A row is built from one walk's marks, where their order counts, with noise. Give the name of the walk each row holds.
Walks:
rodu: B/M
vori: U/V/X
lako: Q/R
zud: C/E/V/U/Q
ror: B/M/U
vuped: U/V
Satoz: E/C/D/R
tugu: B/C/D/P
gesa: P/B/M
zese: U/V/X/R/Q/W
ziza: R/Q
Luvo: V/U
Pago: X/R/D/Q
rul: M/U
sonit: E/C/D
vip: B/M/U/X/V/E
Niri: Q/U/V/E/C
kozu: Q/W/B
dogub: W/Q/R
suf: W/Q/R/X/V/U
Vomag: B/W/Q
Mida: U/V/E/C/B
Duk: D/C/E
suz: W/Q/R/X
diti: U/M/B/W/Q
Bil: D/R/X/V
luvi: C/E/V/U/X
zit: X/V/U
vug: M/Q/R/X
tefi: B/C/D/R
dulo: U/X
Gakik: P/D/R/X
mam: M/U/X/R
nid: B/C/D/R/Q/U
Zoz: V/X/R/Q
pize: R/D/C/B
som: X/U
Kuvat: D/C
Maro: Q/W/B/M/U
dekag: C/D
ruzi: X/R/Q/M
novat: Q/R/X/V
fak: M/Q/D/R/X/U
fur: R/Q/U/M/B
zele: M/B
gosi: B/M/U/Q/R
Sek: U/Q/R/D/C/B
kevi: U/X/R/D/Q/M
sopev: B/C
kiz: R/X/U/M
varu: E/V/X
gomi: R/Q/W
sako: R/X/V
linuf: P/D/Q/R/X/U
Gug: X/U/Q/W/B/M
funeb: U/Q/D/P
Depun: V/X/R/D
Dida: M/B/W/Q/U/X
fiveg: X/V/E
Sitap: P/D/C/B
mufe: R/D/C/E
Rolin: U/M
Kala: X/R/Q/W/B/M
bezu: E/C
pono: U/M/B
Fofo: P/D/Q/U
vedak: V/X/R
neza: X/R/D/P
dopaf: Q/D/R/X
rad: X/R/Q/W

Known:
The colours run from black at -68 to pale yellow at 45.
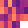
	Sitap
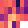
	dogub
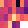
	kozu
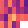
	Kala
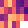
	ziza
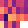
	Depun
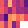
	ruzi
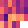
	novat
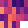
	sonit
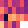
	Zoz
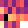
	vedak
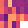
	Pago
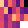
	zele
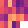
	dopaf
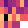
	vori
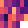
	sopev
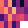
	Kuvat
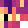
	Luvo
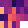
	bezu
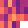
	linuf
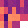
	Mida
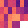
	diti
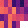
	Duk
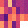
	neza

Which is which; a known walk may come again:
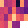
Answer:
Vomag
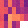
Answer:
kevi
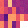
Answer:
Pago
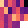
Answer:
zele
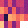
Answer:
Depun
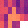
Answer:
Sek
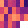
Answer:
ror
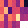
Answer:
rul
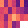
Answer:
Dida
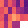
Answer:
gosi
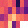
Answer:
dogub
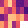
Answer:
ziza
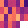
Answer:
pono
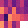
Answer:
luvi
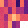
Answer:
Maro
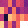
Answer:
sako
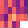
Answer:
Kala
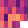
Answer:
Niri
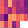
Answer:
ruzi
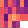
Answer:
Gug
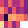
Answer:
Zoz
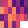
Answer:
mufe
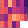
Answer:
vug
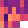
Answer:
Mida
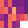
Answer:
tefi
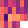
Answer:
zese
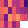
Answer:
mam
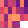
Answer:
diti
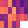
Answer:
pize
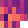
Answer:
zud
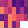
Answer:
Satoz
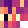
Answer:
vuped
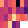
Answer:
kozu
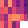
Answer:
fak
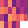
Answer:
Bil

